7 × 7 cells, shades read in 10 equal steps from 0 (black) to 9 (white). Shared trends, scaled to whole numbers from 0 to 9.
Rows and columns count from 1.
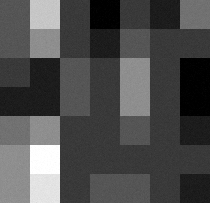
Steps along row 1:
up down down up down up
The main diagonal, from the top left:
3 5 3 2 3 2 1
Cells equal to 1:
7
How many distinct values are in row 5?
5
